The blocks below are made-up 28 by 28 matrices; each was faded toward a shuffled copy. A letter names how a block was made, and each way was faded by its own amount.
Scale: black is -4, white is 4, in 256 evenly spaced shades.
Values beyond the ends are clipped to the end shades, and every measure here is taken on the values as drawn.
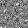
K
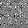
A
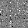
A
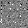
A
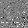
A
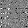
A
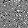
A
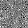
K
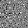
K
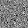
K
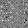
A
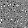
A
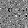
K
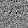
K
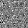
K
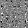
A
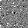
A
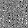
A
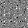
K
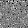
A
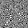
K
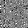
K
